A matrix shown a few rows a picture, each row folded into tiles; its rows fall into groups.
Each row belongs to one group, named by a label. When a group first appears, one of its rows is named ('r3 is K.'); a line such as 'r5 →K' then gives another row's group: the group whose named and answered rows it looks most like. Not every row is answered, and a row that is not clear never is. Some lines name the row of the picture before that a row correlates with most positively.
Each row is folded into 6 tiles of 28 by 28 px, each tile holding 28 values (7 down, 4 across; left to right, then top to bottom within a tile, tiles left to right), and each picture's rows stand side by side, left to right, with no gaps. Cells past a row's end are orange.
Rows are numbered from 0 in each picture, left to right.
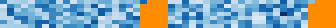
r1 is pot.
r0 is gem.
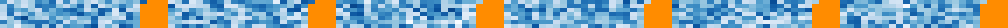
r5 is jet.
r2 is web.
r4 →web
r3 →web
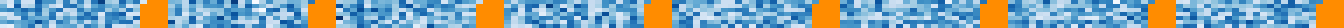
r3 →gem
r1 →gem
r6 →jet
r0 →web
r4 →jet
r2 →web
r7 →pot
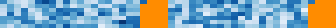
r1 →gem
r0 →gem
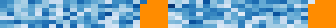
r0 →jet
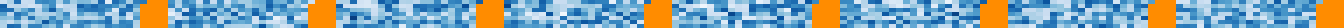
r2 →pot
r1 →web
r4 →pot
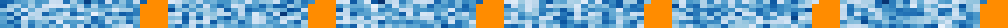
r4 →web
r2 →pot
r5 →gem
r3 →pot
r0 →jet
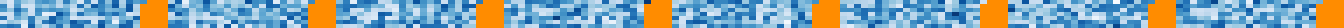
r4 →gem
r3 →gem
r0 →pot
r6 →pot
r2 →jet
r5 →web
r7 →jet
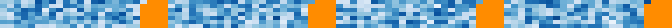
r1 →gem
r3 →gem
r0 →web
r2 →pot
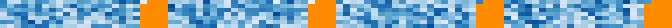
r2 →gem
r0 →web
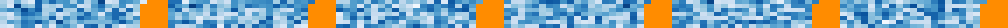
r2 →pot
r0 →web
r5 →web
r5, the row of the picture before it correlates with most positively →3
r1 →jet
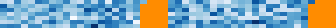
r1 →jet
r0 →pot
